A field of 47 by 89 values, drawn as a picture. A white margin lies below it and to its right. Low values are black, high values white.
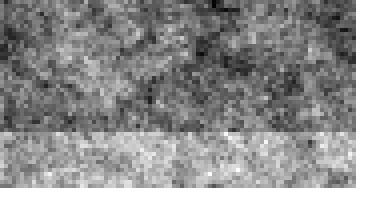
The field is mottled with small blotches. The values follow a bell shape. A horizontal seam about 70% of the way down splits the table, and the bottom part is higher. Overall the values sit about 50% of the way up the scale.
